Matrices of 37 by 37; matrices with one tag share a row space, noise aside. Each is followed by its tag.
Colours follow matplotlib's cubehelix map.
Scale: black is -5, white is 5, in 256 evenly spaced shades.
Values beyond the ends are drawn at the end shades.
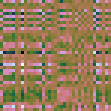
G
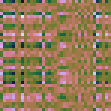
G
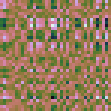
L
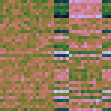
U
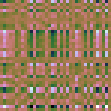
L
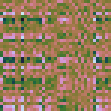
G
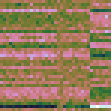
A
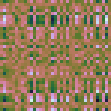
L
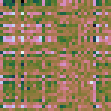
G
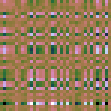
L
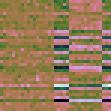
U
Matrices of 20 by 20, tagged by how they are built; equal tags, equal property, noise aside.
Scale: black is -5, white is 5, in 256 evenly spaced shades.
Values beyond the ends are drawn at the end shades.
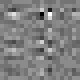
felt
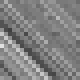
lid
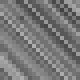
lid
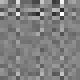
felt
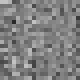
felt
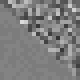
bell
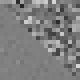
bell
